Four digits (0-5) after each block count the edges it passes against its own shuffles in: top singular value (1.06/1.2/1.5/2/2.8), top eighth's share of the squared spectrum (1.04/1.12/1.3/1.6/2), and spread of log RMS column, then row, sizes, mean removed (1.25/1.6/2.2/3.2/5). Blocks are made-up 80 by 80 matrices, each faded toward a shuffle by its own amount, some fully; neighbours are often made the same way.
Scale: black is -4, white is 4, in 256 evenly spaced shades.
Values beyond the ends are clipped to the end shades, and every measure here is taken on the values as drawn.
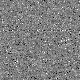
1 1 0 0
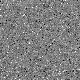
0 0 0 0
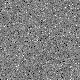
0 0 0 0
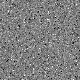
0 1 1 0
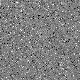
2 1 0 0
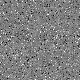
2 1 0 0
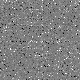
2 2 0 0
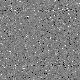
3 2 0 1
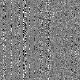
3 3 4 0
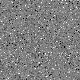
1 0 0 0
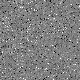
2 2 0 0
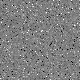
0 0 0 0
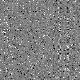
3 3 2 1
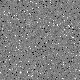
0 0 0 0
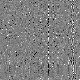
4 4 2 0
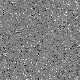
1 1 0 0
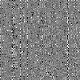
4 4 3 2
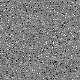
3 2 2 0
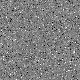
0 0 0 0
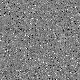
0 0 0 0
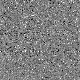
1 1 0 1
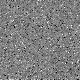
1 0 0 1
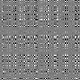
5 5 4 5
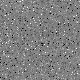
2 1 0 0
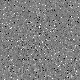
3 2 0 0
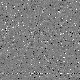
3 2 0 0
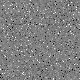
1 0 0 0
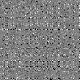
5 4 2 3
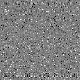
4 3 1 2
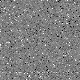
2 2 0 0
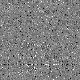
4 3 1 1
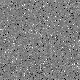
1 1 0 0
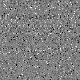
3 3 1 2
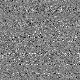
1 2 0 3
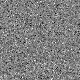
0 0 0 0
